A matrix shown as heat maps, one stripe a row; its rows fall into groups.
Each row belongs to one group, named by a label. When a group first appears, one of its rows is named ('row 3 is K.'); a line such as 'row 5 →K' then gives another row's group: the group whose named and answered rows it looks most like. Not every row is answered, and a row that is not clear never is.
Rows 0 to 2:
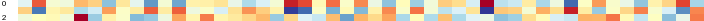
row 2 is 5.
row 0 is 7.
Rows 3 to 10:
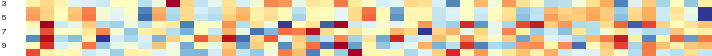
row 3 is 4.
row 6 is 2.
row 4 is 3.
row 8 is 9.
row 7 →7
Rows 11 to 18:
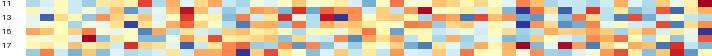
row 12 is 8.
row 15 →3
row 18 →9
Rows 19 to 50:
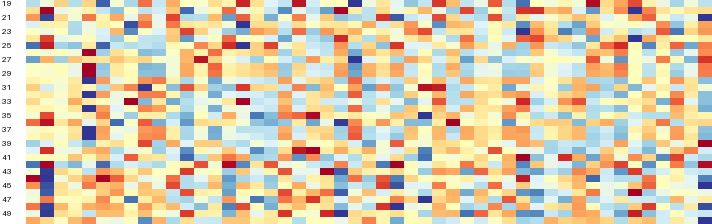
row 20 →2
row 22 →8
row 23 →8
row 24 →2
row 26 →5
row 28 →5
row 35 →7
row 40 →7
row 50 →3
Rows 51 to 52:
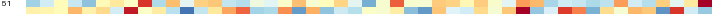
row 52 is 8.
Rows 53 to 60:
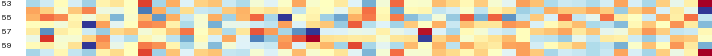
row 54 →3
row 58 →7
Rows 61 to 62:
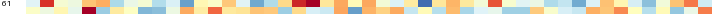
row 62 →5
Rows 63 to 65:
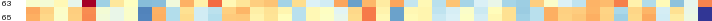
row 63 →5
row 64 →3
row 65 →3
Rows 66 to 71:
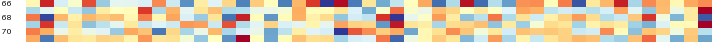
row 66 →2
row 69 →9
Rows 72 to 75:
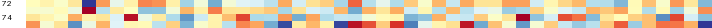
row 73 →5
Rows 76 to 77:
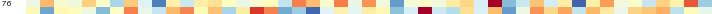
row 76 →7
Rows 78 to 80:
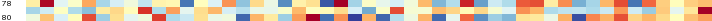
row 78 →2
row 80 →2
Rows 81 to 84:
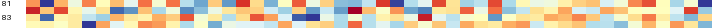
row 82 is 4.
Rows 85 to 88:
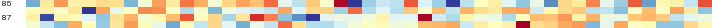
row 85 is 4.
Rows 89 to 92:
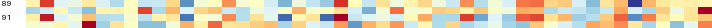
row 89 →2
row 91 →2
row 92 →5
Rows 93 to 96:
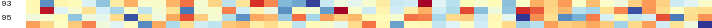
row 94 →2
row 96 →3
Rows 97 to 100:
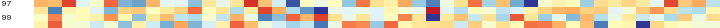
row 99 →7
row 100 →2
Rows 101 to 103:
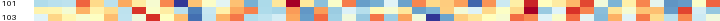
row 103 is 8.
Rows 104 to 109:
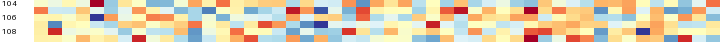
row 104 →5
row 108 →2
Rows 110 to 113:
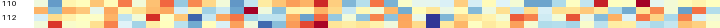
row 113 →7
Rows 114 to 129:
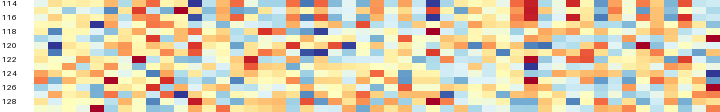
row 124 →3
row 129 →5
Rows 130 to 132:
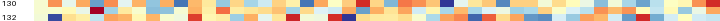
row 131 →5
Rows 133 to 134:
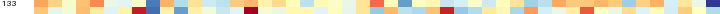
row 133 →3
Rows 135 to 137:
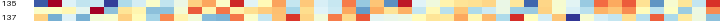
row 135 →9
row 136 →5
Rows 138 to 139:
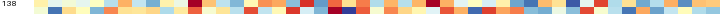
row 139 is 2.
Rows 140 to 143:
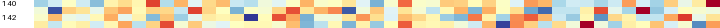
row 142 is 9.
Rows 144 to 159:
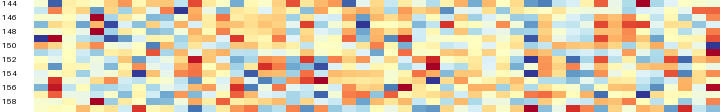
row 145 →9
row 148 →5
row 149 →9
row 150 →3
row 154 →8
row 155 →7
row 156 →9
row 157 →2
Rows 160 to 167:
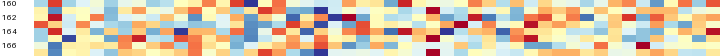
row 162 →2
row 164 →9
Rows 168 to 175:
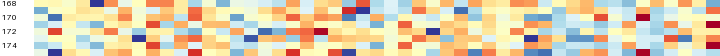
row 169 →4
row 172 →7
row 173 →8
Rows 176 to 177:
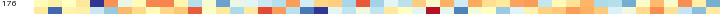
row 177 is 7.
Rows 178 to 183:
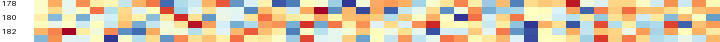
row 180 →4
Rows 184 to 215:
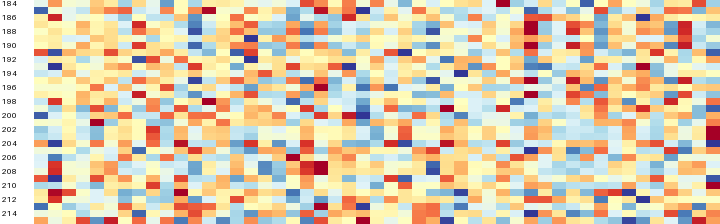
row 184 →7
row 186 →2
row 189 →9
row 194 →4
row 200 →4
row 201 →5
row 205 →8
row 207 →7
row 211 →4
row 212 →2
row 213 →4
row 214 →8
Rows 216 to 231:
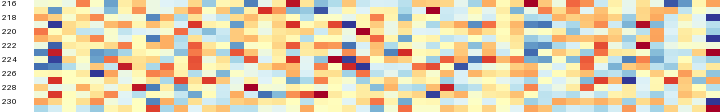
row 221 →3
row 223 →9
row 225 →4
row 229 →7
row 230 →3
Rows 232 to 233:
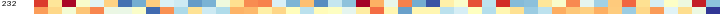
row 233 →3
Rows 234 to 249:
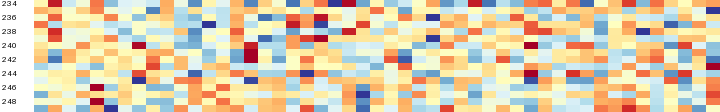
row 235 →3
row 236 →7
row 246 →5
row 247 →4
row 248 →5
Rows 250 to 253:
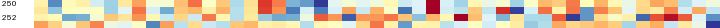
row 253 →3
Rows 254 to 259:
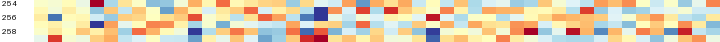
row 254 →5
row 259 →7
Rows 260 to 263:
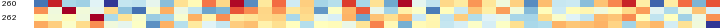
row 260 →9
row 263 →3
